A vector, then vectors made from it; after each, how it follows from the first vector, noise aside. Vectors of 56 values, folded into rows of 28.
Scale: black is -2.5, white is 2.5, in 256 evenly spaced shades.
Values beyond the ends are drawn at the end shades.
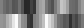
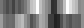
reversed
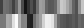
copied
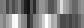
copied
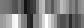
copied
